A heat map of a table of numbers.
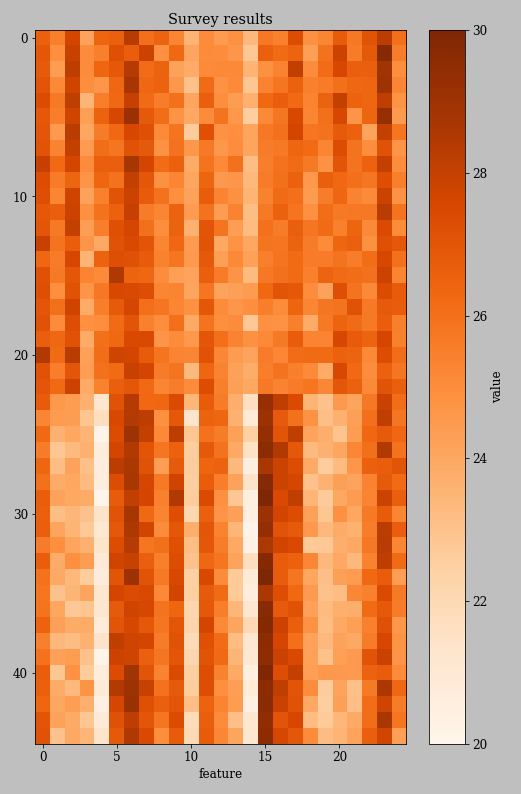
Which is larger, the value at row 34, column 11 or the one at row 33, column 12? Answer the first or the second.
the first
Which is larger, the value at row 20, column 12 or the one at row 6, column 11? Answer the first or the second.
the second
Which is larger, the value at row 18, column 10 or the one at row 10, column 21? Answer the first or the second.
the second
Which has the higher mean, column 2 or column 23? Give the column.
23
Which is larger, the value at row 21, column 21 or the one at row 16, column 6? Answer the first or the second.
the second
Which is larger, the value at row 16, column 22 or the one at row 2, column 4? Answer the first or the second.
the second
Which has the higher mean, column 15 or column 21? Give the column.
15
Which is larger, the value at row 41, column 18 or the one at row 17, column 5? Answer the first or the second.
the second
